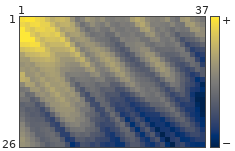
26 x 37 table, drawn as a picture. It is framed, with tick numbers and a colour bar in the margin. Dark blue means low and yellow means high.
Slope: up to the top left. Grain: diagonal, down to the right. Lone odd cells: none. Ninth with the highest average: top left.
